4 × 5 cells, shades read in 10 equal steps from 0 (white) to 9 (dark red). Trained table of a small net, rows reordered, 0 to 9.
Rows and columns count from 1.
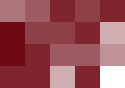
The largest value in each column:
9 8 8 8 8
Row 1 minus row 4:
-3 -2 5 -1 8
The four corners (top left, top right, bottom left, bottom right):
5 8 8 0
